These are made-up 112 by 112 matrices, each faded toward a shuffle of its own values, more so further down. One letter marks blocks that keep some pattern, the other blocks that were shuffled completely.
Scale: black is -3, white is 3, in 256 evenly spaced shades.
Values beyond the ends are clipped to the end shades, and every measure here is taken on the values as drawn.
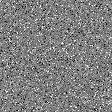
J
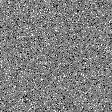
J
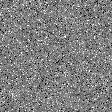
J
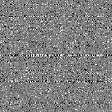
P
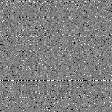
P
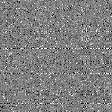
P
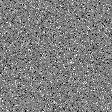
J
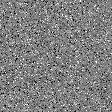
J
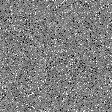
J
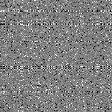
P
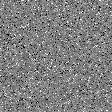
J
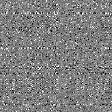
P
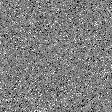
J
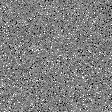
J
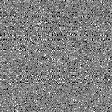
P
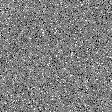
J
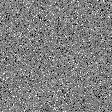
J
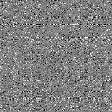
P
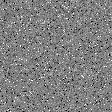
J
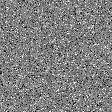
J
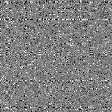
P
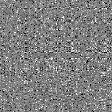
P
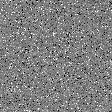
J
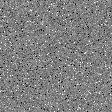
J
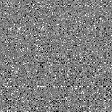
P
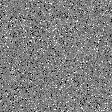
J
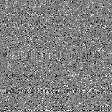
P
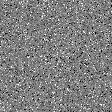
J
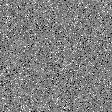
J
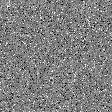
J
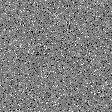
J
